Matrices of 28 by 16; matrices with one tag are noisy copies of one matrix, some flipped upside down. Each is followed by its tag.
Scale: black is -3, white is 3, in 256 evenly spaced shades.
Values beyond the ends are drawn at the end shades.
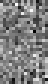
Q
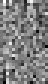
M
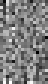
M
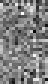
Q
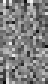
M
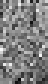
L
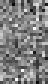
Q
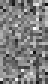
Q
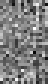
Q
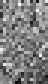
L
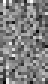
M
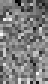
L
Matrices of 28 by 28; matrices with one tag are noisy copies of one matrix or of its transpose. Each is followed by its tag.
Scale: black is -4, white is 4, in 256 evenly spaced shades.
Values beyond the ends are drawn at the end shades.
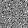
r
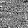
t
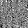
t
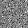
r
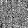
t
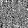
t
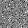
r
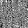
t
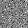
r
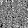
t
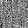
t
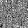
t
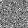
r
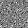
r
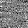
t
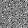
r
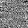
t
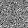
r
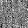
t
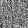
t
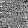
t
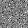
r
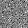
r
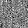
t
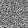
r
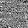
t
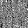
t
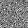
r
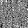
t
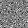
r
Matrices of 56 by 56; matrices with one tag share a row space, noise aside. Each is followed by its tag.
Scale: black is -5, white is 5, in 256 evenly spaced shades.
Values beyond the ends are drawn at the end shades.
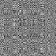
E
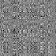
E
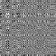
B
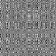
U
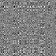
E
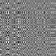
B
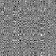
E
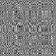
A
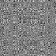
E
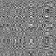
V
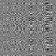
V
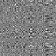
V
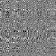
B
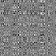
E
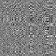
V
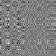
B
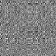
U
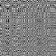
B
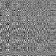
B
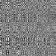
B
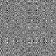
U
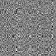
A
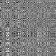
B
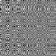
B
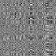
V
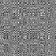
E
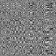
V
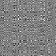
E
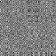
U
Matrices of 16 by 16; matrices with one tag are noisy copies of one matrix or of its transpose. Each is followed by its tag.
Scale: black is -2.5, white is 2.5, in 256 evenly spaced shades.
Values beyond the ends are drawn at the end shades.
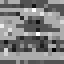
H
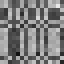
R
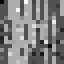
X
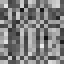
R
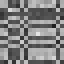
R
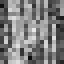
X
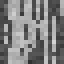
X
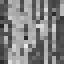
X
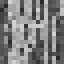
X
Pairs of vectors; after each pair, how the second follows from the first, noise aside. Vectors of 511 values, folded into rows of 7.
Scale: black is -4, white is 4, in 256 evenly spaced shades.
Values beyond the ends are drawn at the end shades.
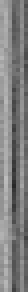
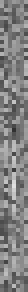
sign-scrambled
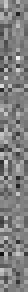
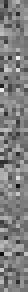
sign-scrambled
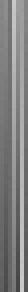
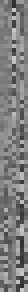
sign-scrambled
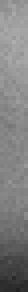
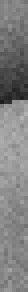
wrapped around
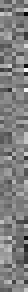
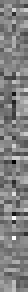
wrapped around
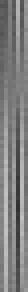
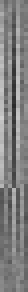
wrapped around
